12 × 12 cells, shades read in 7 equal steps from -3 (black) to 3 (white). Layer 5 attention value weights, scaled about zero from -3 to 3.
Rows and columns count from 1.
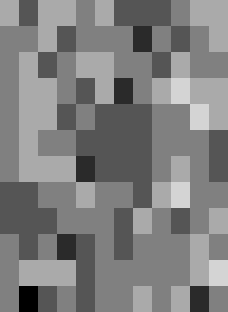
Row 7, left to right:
0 1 1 1 -2 -1 -1 -1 0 1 0 -1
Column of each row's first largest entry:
1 3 2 10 11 2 2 10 8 11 12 8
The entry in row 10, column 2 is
-1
